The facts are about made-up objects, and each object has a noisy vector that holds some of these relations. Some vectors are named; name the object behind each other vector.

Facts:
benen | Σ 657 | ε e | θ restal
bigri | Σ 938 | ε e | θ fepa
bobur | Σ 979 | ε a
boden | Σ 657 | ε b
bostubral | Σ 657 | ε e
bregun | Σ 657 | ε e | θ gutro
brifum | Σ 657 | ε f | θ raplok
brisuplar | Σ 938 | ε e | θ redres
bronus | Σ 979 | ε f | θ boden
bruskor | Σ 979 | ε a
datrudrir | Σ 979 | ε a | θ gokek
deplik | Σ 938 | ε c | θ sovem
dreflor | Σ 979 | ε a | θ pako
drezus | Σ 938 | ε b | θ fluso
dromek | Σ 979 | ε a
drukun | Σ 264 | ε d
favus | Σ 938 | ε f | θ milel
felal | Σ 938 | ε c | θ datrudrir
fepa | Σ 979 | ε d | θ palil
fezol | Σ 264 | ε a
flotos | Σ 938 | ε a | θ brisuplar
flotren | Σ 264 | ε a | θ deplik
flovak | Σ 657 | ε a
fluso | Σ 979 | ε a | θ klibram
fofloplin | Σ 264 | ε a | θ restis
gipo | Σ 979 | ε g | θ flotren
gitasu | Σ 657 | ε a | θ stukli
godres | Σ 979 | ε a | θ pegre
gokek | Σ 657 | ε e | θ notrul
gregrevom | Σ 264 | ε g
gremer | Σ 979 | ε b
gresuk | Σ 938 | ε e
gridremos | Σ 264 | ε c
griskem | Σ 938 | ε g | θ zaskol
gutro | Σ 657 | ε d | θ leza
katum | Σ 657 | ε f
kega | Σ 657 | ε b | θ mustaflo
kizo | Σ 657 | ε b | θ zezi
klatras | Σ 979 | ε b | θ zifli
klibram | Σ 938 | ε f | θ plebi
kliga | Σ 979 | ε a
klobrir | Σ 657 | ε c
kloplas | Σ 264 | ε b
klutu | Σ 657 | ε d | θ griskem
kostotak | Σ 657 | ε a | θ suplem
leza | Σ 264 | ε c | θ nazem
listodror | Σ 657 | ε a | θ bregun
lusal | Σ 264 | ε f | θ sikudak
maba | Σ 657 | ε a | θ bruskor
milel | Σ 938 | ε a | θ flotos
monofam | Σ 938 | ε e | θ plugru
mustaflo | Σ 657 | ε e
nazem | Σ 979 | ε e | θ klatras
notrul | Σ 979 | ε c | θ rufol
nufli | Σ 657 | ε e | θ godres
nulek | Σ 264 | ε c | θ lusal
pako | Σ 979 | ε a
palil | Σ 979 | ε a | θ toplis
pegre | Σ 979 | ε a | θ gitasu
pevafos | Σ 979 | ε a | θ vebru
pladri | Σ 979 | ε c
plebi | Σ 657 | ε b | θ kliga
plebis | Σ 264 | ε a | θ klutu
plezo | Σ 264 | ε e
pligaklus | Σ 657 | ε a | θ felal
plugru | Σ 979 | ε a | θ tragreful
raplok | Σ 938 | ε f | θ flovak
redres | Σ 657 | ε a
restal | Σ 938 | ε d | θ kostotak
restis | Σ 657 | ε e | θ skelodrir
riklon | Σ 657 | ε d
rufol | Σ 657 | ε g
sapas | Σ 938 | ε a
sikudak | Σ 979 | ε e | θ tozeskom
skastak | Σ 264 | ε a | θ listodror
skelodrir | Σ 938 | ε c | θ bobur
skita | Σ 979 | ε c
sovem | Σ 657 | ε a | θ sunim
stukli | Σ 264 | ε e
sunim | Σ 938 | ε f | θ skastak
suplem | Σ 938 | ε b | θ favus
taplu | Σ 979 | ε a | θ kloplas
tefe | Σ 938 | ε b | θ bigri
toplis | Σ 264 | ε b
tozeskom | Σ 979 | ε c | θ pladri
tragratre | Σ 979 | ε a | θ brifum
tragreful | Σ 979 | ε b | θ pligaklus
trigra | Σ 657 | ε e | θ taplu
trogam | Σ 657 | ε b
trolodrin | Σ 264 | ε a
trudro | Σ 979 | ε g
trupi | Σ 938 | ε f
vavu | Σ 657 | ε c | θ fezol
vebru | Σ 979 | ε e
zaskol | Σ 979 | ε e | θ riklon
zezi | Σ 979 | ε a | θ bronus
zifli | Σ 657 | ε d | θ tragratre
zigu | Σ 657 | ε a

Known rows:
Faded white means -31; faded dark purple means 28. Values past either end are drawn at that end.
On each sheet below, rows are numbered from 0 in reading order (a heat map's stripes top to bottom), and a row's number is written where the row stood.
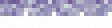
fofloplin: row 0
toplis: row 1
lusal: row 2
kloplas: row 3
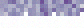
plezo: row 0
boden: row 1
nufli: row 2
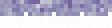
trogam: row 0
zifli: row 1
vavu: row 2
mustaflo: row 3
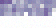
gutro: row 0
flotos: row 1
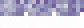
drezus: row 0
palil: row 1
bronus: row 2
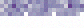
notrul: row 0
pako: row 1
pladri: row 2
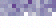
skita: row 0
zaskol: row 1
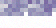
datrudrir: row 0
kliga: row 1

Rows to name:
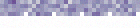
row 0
gridremos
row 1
felal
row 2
nazem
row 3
gregrevom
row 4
gokek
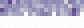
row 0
sovem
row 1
gresuk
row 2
suplem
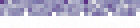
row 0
restal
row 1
katum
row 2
bregun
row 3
griskem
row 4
favus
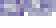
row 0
klibram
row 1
sikudak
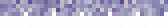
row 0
deplik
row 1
bobur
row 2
gipo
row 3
bigri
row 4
skastak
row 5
plebi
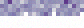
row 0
leza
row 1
brisuplar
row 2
gitasu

